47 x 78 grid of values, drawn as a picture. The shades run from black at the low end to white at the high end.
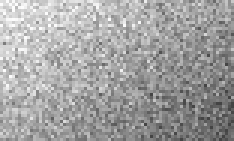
No row or column stands out. There are no regular stripes. The histogram is bell-shaped. The top left is the ninth with the highest average. The field climbs toward the top left.
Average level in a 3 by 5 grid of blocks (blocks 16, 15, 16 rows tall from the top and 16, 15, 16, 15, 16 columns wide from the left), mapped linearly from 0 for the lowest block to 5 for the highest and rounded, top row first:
54432
43321
32210
